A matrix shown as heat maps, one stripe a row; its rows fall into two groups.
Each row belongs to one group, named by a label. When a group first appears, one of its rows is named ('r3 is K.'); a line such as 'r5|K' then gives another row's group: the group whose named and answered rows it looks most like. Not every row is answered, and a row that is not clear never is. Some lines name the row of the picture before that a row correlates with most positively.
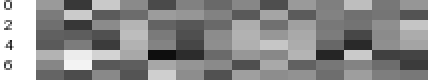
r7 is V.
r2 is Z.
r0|Z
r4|Z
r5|Z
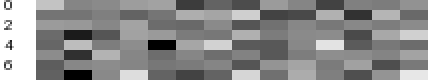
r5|Z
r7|Z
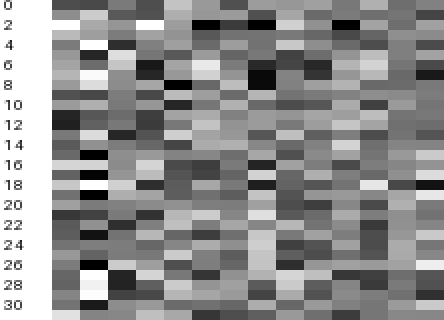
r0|V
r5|Z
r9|V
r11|V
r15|Z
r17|Z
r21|V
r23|Z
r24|V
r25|V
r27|Z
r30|Z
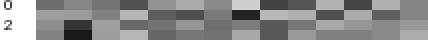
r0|V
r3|Z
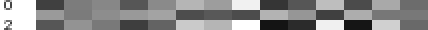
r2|V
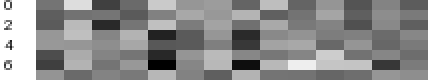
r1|V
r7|V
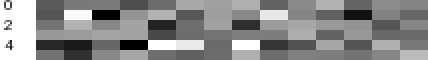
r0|V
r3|Z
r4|V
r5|Z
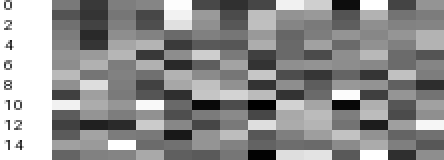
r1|V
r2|V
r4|Z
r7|V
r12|Z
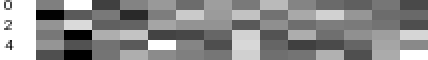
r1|V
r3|Z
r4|V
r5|Z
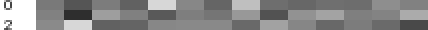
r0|V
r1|Z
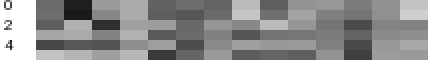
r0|Z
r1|Z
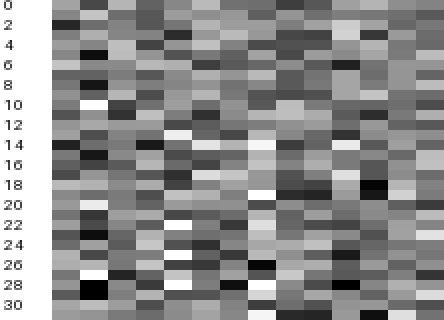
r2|V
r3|V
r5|Z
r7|V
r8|Z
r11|Z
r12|Z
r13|V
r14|V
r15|Z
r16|Z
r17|V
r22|V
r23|Z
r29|Z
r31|V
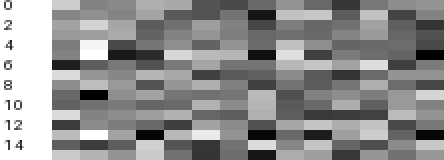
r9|Z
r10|V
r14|Z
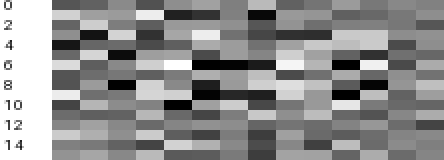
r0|V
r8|Z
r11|Z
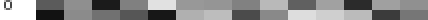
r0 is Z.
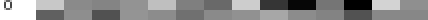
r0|V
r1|Z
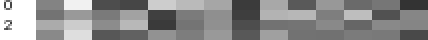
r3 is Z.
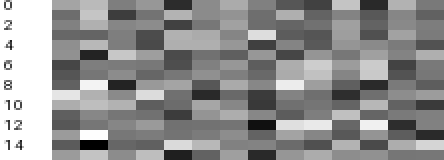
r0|V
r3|V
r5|Z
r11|V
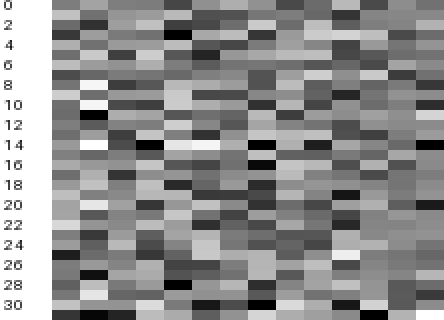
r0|V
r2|Z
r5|Z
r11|Z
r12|V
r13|Z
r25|V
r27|Z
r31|Z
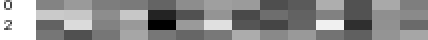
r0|V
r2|V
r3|Z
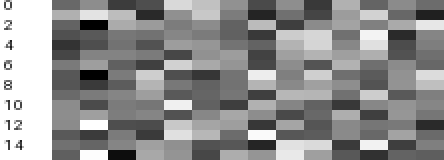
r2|Z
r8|Z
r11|V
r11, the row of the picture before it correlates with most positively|0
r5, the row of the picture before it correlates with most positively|2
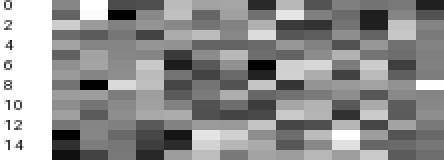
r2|V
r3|V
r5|V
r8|Z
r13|V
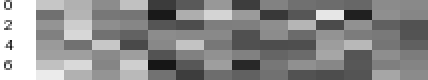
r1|V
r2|Z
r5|V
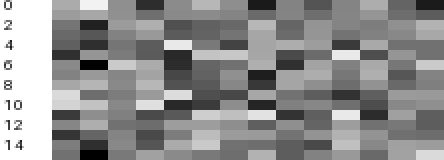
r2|Z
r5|V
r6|Z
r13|V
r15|Z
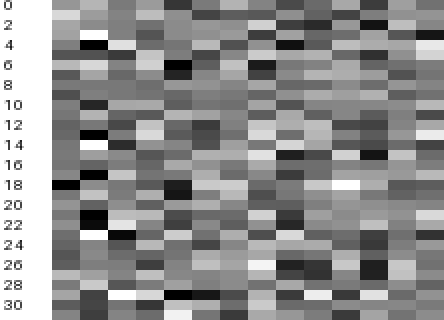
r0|V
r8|V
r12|Z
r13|Z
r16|V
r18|V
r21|Z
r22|Z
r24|Z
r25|V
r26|V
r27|V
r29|Z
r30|V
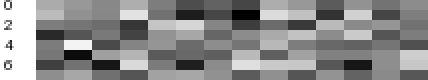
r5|Z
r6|Z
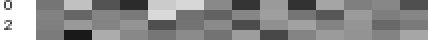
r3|Z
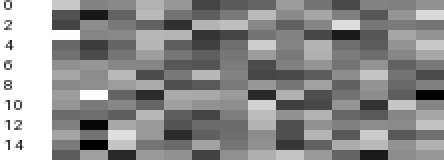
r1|Z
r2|V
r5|Z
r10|V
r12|Z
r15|Z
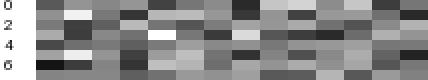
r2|Z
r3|V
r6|V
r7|V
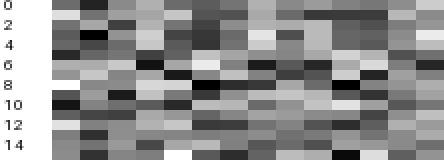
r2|Z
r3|Z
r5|V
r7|V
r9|Z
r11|Z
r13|Z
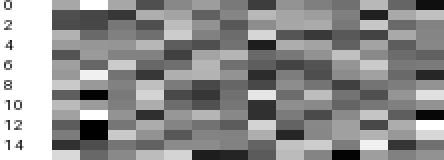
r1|Z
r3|V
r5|V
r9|Z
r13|Z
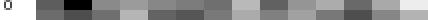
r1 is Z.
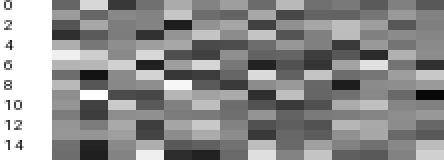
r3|V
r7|Z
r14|Z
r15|Z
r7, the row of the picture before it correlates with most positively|1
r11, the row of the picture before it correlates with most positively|0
